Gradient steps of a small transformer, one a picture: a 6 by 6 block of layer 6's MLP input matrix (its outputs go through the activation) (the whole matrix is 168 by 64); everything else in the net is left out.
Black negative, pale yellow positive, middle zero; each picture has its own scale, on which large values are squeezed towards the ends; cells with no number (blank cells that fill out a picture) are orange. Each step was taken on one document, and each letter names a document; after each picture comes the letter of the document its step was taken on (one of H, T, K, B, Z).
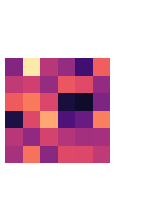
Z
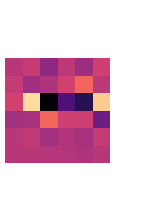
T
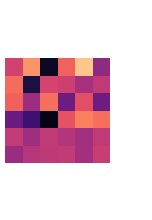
Z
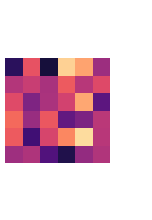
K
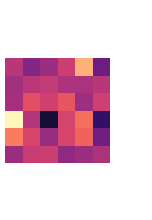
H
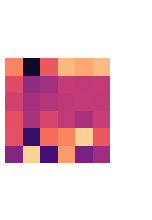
K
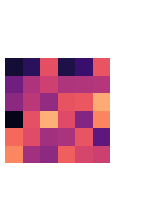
H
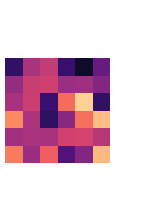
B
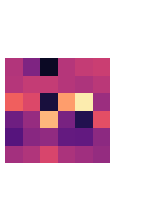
B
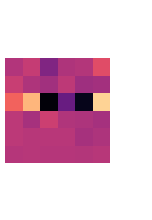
T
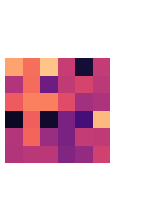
Z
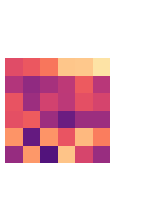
K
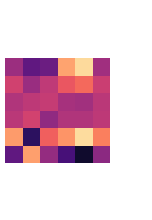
K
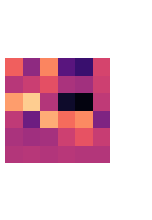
T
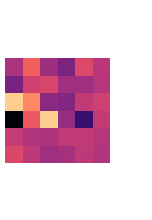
H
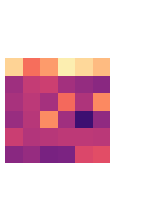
B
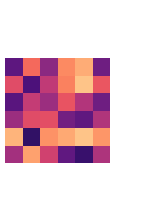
K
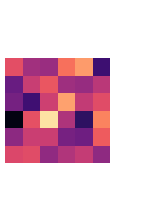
H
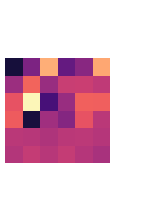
Z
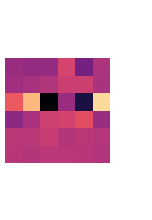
T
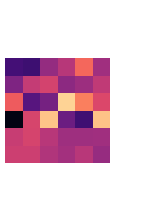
H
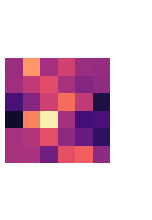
B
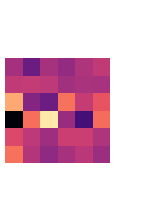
H
